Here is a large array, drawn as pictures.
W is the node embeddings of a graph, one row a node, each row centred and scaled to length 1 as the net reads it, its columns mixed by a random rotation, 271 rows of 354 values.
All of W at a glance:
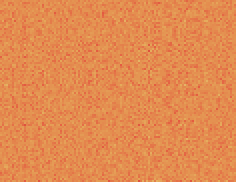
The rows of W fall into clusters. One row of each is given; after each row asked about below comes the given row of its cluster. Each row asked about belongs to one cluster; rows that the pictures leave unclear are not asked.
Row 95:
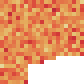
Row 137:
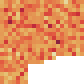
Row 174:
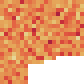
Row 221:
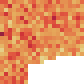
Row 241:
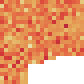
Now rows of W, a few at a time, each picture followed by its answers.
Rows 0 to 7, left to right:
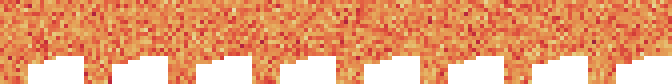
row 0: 241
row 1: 95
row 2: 174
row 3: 241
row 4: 137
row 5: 137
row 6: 221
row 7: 137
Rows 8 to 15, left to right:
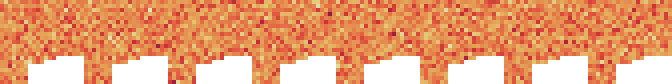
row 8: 174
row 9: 174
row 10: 95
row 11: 137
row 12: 95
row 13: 241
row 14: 174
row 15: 221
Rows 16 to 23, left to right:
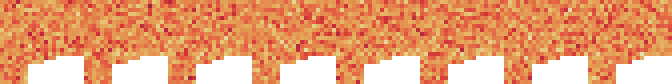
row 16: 241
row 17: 221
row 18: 221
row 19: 174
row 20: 221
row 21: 221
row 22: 174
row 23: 137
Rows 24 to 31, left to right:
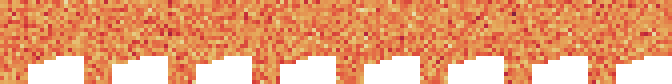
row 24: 137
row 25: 174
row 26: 221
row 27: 95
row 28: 241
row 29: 241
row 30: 95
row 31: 95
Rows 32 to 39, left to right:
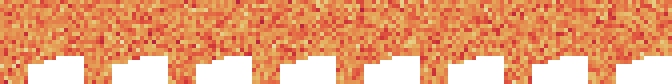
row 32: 95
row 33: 174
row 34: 241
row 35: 137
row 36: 137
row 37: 174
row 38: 95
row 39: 137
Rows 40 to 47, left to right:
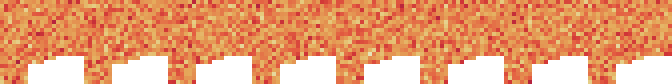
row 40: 241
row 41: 137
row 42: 95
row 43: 241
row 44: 221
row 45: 95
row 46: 95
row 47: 241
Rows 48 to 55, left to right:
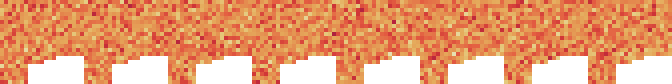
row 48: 95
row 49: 95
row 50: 241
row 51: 95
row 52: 137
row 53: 221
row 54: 241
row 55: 221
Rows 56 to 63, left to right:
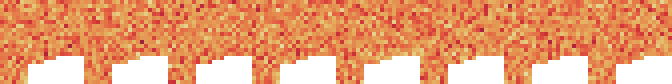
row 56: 241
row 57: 137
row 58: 95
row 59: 241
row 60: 221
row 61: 221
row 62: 241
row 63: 137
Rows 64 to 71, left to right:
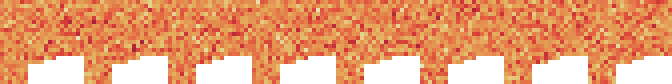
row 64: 174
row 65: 137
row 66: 174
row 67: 174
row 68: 174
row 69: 95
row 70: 137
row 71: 241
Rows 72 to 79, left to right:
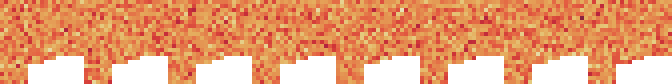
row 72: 95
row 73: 95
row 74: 137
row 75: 174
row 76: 174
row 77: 174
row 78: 221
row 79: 95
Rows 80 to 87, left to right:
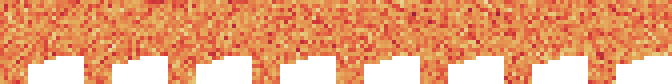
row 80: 241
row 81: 241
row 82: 241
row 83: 174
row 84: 137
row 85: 137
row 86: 221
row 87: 221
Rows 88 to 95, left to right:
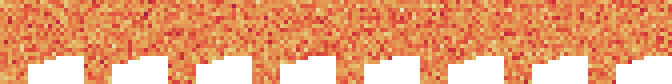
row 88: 137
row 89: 241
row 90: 221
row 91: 174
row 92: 174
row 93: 137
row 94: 221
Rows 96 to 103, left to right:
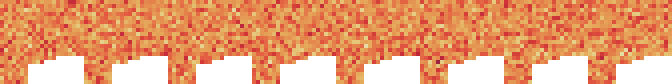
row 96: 241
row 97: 241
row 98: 174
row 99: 95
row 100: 241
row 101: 241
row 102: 221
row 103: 221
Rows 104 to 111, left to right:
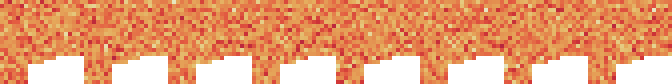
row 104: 95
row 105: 137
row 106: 174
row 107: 174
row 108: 95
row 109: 174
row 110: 95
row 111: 174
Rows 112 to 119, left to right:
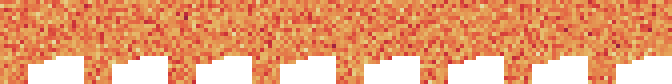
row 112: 137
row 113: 174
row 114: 95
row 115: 174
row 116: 174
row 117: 95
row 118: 221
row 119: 221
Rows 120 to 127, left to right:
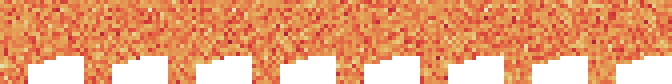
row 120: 95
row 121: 174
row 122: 174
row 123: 174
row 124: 95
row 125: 174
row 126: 137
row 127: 137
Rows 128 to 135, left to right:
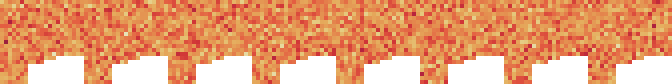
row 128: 137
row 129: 137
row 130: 221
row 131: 241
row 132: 137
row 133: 95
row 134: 241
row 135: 241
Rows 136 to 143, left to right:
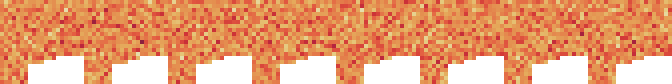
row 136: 174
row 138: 174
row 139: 174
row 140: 241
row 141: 241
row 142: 174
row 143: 241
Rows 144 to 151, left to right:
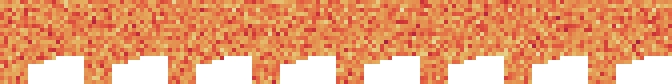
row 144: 137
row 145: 137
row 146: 174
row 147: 221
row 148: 174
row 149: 221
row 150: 221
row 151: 174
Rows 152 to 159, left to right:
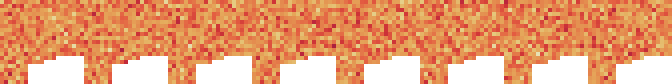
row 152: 95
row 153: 95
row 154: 137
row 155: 174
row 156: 137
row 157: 95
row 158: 221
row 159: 137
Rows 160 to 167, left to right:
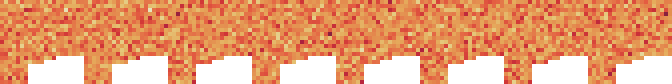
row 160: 174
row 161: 174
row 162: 95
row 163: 174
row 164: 95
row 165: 241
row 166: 95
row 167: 137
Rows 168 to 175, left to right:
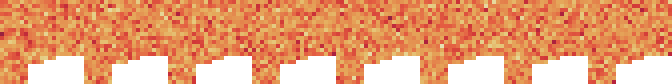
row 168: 221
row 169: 241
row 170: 95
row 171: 241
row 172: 221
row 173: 137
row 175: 95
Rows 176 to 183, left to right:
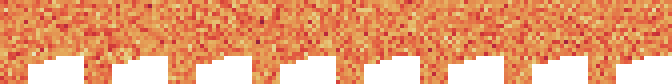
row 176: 221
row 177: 221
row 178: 137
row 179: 137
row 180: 241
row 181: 174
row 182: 174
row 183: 174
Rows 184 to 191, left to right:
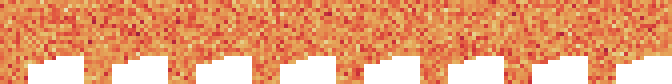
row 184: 174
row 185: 137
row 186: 137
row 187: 137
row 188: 137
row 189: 241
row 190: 95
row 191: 221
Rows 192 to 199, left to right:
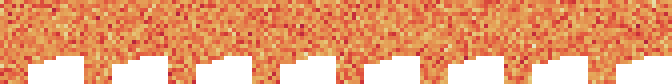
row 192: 95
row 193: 174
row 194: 95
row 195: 137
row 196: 95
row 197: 241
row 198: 241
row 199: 137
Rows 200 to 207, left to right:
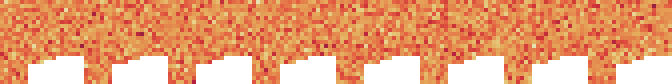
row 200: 174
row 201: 95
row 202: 95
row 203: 174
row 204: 241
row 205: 137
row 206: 241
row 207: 221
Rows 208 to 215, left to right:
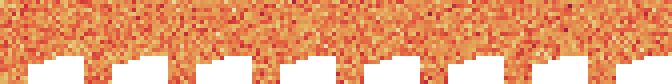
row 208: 137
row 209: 221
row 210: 174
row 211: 95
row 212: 95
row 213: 95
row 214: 221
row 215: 174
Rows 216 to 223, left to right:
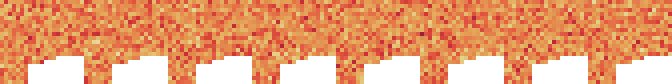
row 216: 95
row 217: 221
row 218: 241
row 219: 221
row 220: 241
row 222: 174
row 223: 174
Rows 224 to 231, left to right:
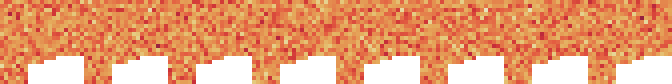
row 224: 95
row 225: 174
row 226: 95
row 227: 137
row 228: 174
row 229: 174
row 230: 241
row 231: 221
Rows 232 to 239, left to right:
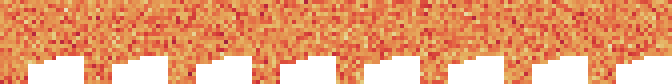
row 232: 174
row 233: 174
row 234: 137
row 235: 95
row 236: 241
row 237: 221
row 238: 137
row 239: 137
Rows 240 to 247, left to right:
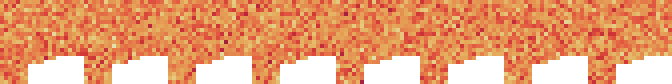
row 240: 241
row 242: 137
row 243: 241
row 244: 95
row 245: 221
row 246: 137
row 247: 221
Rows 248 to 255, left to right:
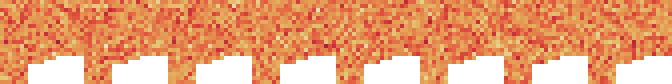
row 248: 137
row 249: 137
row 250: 137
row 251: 174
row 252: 241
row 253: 137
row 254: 221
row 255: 241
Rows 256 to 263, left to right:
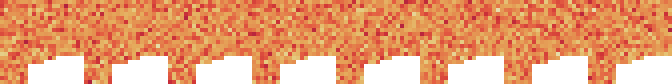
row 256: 221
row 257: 95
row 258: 95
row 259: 221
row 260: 241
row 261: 221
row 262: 137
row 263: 221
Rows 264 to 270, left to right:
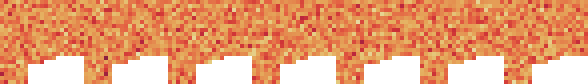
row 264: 95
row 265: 137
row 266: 174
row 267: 221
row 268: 221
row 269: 174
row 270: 95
